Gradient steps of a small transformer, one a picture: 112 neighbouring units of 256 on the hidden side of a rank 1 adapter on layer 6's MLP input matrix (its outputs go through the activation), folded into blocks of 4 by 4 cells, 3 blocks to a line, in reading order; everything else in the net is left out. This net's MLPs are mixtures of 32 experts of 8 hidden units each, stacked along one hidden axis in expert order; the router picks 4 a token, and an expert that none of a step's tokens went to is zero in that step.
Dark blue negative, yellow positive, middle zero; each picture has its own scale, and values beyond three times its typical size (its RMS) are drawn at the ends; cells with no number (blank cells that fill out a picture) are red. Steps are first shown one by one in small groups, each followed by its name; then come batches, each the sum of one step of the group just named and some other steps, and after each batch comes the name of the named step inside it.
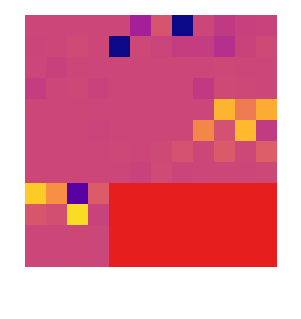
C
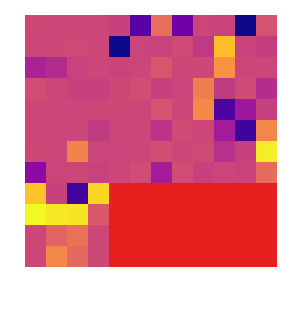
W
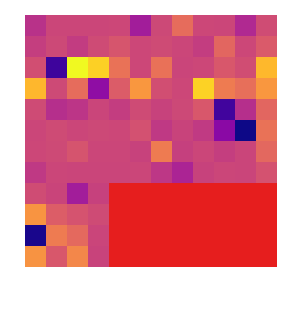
W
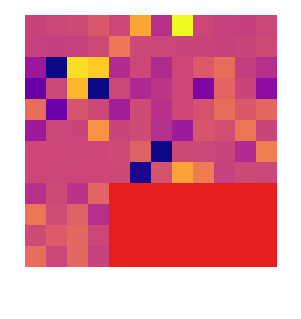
C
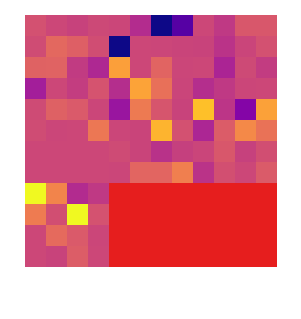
C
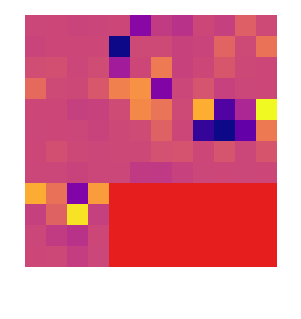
C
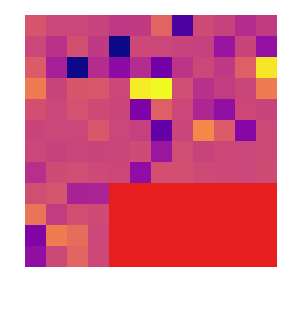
C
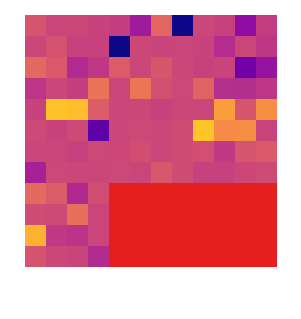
C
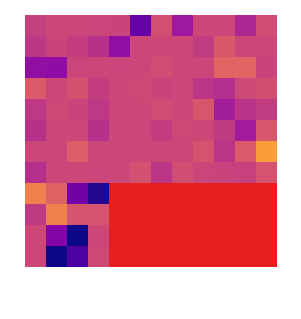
W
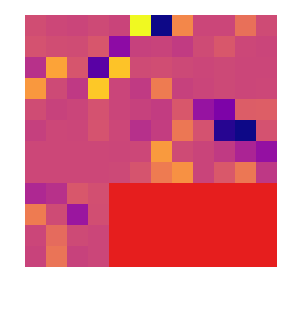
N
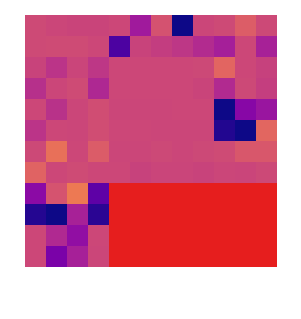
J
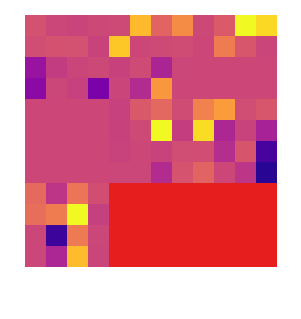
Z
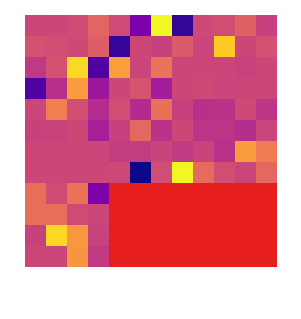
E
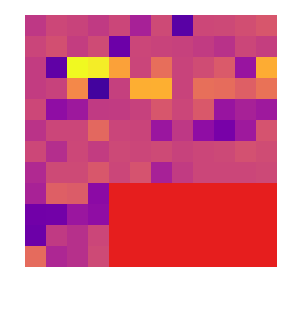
J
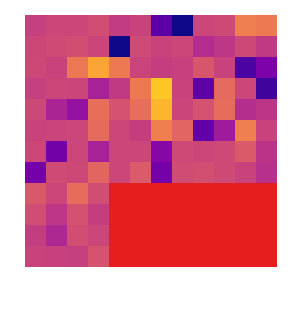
Z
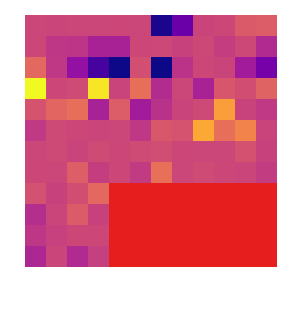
Z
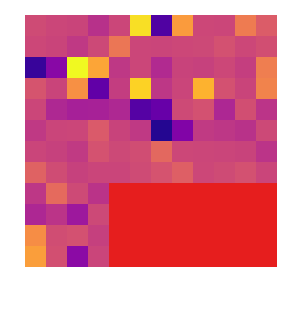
N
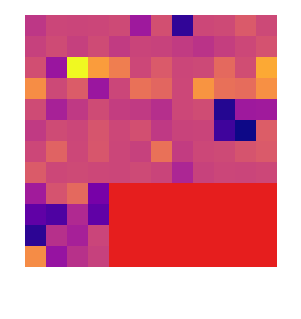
J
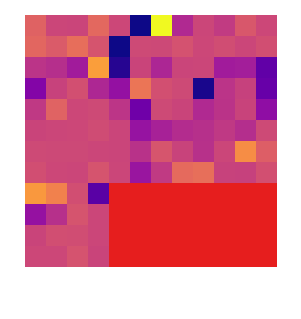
E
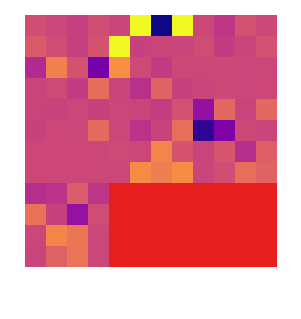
N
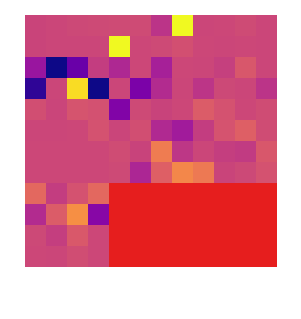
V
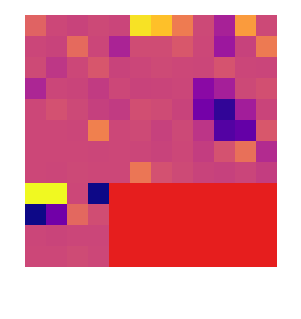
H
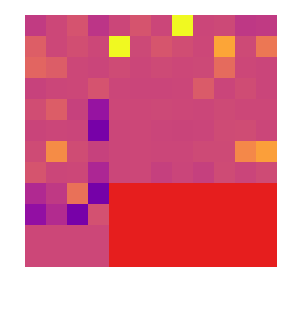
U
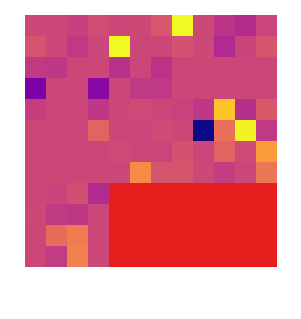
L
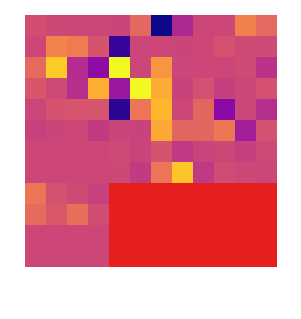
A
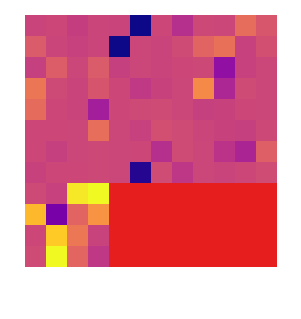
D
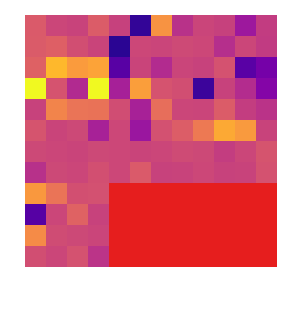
L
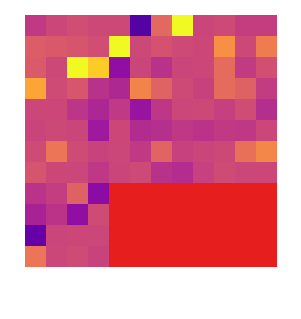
U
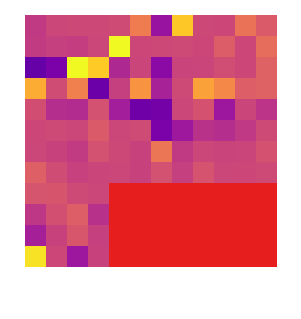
V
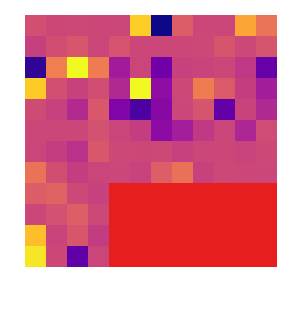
A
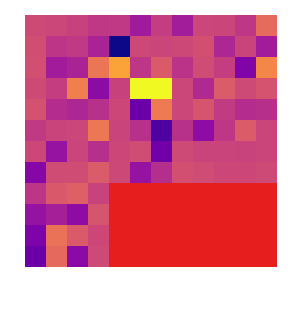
D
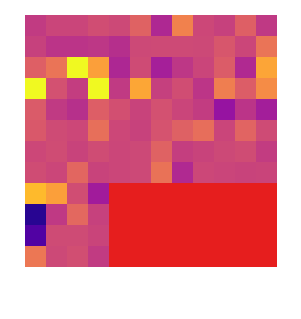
H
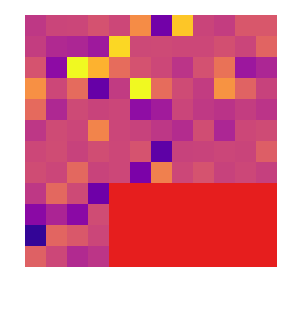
H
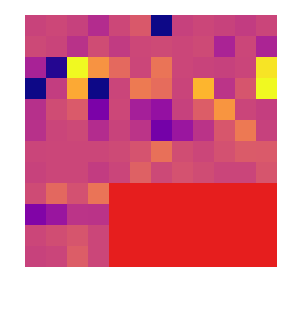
L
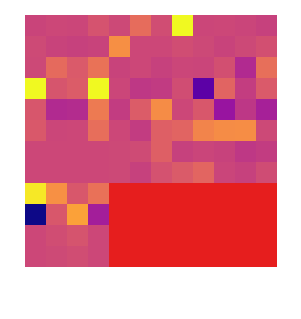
V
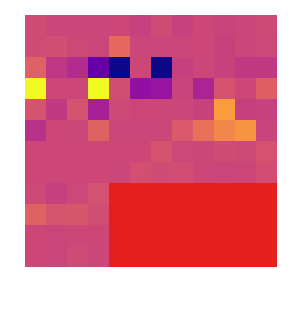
L
